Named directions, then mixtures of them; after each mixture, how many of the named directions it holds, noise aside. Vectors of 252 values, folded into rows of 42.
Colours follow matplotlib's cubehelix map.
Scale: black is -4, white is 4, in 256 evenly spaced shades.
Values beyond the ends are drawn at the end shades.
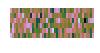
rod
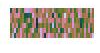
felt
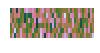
one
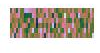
one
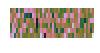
two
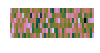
one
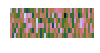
one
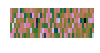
two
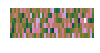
one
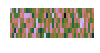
one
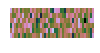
one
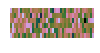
one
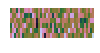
two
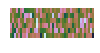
two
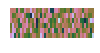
two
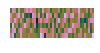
two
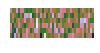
two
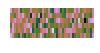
one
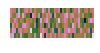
two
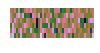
two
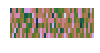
one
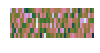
two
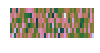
one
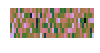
two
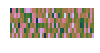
one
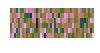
two
